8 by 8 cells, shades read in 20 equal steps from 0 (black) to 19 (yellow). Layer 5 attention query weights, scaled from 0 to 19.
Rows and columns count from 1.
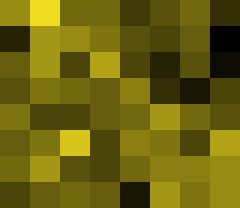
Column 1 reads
12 3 8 7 10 8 9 6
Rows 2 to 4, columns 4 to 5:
10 7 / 14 6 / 8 11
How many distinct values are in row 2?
8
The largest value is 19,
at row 1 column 2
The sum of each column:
63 92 75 69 60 67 62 56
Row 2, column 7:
8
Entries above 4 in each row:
7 6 6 6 8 8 8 7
